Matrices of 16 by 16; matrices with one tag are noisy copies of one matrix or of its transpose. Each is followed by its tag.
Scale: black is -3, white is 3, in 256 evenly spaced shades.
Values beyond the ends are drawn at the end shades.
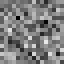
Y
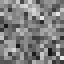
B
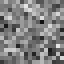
B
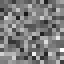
Y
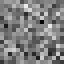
B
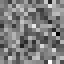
Y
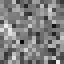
B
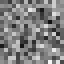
Y
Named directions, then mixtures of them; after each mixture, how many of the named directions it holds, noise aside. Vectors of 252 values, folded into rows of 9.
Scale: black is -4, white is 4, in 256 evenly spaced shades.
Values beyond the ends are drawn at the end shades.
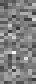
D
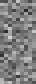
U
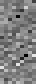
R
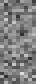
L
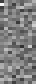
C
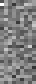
one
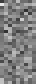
two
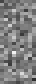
three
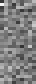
one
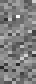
two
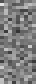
three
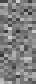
one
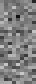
three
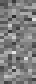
one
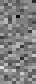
two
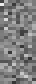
two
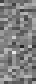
two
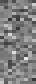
three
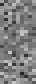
two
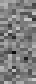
one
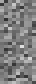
three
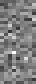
one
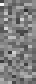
three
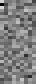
three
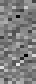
one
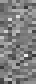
two
